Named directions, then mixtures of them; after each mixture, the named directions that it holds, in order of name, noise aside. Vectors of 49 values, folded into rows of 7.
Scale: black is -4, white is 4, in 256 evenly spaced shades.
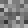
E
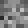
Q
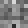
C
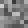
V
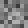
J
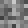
C, Q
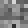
C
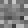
C, J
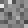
E, V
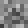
J, Q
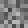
C, J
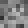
J, Q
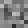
C, V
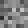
Q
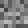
E, Q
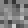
C, J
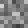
J, V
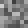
V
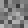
J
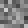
E, J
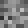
Q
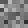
E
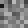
E, V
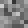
V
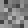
J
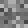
C, E
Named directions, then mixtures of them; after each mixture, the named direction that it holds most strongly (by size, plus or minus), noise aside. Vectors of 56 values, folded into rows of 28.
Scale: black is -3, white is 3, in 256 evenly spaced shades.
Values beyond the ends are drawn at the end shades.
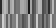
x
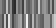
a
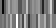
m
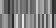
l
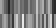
l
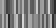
l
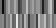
m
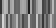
x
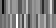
m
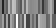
m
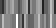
m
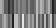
l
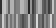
x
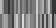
l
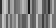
x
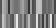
x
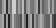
a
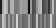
x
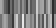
l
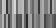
a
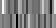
m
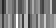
m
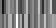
m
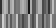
x
